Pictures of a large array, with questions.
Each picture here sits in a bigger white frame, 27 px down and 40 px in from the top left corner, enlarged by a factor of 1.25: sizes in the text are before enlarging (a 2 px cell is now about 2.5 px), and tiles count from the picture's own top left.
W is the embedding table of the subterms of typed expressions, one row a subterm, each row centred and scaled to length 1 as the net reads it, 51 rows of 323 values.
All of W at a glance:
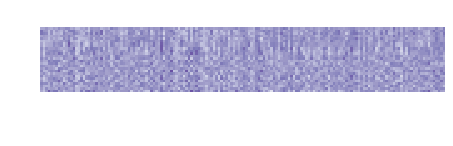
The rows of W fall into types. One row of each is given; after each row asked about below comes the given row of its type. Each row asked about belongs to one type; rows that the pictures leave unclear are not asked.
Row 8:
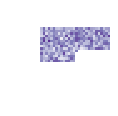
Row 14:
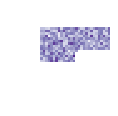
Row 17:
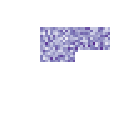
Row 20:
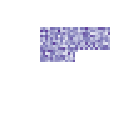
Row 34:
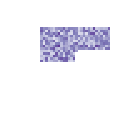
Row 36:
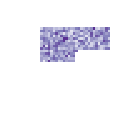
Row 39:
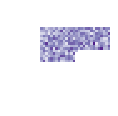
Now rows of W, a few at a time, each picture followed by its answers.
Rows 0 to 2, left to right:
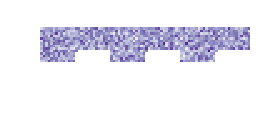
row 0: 36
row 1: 17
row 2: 34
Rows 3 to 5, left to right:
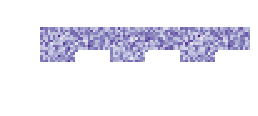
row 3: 17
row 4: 8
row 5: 17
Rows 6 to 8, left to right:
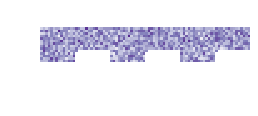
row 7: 17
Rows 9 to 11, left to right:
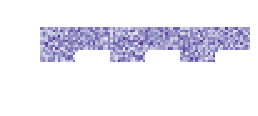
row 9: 39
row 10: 39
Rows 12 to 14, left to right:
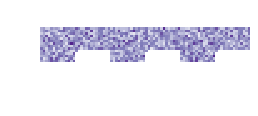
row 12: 14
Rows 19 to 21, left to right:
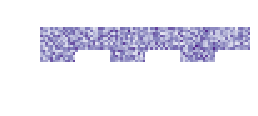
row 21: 14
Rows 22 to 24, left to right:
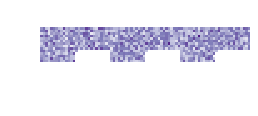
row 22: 20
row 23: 39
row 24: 39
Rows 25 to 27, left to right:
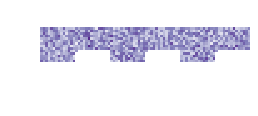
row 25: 20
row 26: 14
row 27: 34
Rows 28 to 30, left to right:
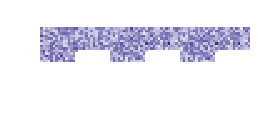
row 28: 14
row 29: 39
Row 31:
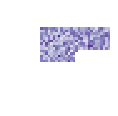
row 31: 17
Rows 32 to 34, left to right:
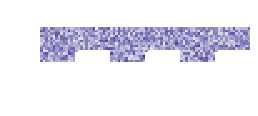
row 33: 8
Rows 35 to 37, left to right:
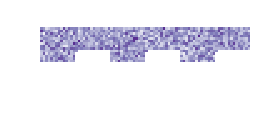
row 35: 34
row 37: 17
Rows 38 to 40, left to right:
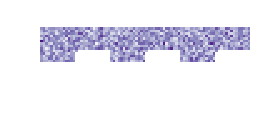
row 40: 14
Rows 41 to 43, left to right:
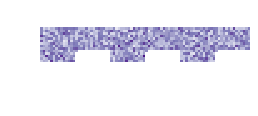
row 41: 14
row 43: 34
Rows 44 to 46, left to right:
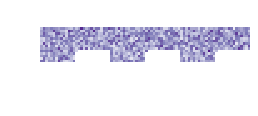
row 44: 20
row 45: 8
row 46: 39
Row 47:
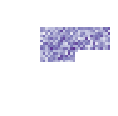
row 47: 39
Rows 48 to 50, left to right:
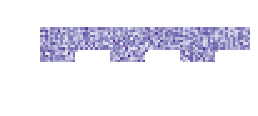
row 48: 20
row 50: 14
